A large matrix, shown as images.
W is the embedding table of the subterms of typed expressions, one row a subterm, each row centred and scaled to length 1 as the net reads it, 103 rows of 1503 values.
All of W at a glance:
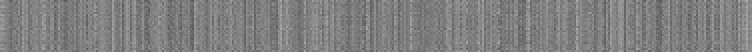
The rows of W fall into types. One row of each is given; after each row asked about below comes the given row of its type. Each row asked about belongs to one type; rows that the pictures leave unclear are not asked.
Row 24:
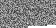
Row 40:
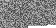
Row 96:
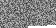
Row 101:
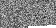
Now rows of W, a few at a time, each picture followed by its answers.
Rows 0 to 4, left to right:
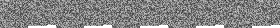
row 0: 40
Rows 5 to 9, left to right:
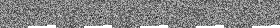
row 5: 24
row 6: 101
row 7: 101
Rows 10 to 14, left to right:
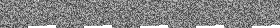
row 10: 101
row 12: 101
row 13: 40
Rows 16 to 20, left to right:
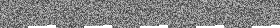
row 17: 101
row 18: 24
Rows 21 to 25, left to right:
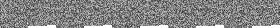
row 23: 101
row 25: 24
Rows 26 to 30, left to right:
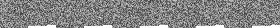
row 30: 40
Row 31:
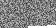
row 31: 96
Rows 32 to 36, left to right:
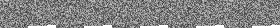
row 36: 40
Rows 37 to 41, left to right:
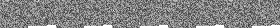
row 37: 40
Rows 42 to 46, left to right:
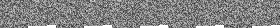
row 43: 40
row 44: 40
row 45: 96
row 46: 101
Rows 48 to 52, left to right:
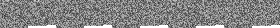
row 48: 40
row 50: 96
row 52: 96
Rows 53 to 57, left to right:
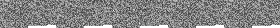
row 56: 40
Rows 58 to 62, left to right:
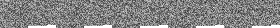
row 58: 40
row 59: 40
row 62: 24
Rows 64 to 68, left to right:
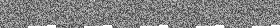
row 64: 96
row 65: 101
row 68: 24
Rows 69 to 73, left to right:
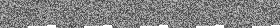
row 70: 101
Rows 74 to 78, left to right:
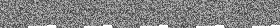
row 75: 24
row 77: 101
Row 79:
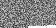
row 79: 96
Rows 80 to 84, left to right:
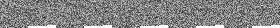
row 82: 101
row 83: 24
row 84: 24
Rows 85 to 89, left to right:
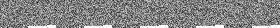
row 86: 24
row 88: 24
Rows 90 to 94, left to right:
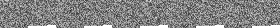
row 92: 40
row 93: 40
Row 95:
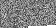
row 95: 101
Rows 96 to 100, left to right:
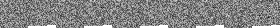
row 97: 40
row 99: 40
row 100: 101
